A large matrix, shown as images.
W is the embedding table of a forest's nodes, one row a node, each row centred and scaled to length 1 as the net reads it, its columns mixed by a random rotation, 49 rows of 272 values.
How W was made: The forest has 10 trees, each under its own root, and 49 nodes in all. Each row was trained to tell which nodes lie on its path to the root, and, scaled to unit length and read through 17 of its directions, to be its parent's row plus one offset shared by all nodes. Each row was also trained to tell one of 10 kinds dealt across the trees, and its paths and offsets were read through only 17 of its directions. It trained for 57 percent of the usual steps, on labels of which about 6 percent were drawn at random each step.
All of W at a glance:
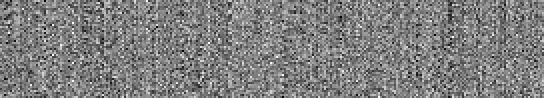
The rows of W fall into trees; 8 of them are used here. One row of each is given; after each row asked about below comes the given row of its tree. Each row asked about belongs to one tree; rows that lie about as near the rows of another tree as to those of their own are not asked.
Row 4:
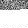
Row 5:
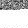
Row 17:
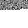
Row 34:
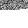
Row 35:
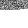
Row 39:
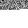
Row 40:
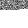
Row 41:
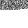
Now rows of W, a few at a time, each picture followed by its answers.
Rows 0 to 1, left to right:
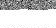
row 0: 35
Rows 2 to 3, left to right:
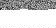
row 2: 17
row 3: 34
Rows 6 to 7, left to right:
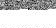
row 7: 17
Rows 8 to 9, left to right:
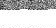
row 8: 17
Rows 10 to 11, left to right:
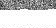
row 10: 4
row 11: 4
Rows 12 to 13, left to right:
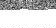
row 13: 5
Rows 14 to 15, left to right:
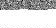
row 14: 35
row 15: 40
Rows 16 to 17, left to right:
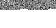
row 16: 4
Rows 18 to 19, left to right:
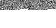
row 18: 41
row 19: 40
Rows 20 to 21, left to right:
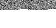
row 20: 39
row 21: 17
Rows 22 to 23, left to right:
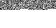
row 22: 5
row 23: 40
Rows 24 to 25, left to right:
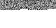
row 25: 35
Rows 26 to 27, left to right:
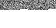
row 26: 34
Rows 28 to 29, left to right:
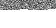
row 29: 41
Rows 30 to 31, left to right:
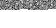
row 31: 5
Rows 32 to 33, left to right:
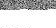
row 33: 17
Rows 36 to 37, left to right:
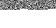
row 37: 39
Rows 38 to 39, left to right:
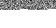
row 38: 35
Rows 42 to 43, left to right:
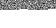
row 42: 39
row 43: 39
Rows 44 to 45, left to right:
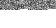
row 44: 17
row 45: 35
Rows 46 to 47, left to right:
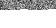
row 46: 4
